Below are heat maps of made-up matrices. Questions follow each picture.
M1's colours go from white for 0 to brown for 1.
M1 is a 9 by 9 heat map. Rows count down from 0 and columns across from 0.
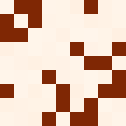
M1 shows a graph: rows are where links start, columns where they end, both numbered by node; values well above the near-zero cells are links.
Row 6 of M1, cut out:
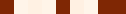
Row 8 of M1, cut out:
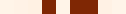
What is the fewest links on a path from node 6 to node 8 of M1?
1
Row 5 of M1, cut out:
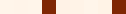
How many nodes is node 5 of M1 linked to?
2
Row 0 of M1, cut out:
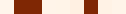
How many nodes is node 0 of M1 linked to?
3
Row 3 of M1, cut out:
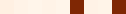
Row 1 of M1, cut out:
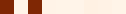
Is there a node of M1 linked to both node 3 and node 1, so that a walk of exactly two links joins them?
no
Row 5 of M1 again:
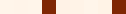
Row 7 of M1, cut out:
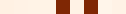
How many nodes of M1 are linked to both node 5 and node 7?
0
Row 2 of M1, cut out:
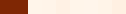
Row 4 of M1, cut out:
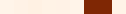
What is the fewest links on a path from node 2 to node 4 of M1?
3
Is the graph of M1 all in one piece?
yes
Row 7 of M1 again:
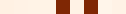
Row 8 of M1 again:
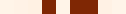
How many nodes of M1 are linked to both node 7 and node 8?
1
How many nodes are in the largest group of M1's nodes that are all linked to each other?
3
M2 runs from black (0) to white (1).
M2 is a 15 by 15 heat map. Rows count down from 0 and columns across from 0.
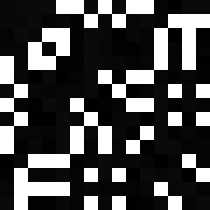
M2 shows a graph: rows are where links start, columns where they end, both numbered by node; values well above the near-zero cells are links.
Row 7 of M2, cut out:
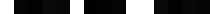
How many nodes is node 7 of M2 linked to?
4
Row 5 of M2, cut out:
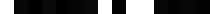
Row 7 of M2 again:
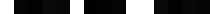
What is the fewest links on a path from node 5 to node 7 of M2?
1
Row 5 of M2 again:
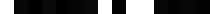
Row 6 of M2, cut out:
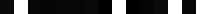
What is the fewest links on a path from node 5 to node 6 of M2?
5
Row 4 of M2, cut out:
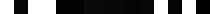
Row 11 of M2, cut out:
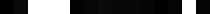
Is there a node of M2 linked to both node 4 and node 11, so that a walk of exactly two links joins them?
yes
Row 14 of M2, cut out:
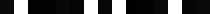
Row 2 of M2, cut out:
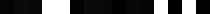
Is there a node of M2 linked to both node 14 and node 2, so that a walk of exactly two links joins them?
no
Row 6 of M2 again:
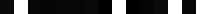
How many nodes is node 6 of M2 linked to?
4
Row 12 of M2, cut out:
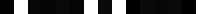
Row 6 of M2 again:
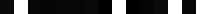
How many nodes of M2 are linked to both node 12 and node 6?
3
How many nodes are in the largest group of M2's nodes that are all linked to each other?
5
